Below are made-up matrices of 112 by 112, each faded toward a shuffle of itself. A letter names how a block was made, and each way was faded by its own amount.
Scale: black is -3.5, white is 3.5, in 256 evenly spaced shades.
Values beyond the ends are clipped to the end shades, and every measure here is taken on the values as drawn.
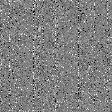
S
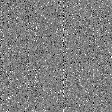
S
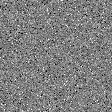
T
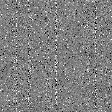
S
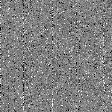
S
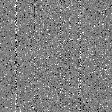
S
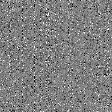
S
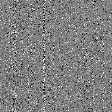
S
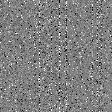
S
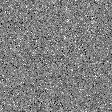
T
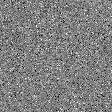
T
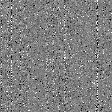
S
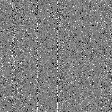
S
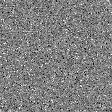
T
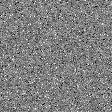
T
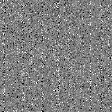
S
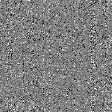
S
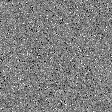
T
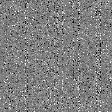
S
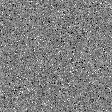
T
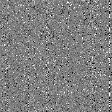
S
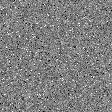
T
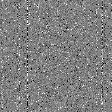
S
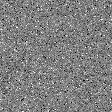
T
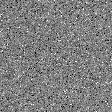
T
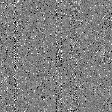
S
